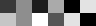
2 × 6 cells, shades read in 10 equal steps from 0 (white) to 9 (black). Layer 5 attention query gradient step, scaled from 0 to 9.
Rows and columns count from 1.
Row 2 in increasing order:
0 1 2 4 6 9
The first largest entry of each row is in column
5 6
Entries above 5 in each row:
3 2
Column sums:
9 8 8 9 10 10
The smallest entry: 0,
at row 2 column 3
